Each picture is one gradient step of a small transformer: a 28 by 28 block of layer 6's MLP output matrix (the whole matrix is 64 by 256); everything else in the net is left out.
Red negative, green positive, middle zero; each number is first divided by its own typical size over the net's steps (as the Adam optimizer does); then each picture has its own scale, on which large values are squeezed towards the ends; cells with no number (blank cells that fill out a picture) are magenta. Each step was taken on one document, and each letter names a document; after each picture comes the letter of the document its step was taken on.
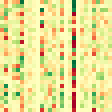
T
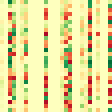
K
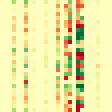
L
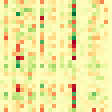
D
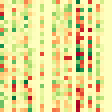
L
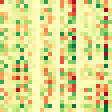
T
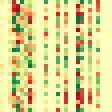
L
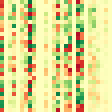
L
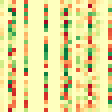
K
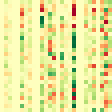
T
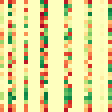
K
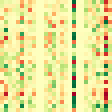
T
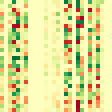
L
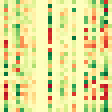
T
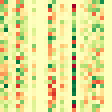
T
